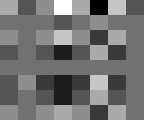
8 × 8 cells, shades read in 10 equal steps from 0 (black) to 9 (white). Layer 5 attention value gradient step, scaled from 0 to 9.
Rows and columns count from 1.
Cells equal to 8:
0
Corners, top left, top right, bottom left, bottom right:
6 3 5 4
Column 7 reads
7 4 6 2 4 2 3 6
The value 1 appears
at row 4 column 4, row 6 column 4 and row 7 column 4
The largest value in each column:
6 5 5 9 6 7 7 4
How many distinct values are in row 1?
6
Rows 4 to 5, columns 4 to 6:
1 3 6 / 4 4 4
